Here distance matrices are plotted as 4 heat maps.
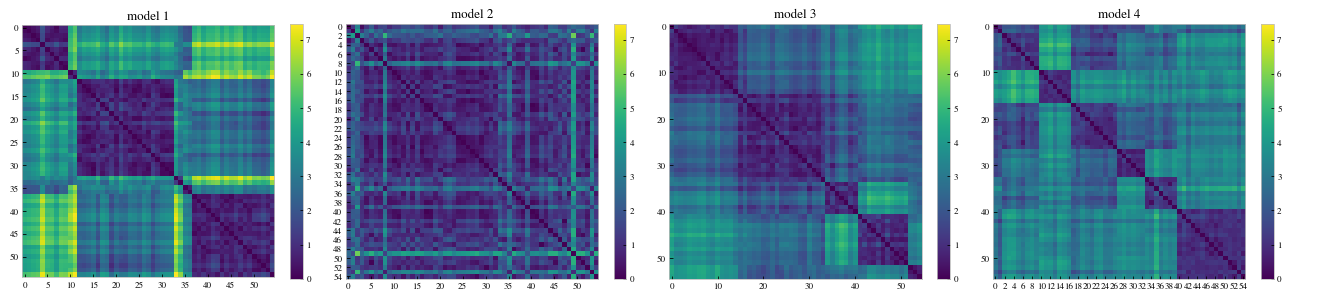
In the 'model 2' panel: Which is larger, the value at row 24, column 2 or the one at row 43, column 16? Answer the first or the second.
the first
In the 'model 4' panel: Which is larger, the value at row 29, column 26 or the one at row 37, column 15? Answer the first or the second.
the second
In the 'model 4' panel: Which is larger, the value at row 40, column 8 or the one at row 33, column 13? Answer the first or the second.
the first
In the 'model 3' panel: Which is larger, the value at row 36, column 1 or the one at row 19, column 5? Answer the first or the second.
the first
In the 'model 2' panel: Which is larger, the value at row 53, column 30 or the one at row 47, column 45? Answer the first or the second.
the first
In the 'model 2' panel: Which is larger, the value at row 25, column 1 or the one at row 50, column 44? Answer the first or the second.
the first
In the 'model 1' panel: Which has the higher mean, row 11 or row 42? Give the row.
11
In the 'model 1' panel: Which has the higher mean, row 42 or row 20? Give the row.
42
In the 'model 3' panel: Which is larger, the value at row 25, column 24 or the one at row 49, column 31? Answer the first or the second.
the second
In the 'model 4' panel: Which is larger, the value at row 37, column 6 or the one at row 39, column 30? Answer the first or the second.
the second
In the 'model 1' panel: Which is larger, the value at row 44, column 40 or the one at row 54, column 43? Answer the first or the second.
the second
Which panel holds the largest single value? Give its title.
model 1
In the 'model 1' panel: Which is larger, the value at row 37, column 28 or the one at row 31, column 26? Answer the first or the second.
the first
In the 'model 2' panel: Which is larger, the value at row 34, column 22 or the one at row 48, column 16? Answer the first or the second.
the first
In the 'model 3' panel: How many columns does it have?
55
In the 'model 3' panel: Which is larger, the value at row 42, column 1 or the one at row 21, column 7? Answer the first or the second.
the first
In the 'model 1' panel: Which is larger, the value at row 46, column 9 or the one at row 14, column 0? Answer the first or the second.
the first
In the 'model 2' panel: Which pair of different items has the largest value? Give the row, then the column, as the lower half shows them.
49, 2
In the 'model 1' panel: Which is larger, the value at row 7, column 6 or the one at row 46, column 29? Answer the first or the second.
the second
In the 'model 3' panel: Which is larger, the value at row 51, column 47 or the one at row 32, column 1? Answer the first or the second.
the second
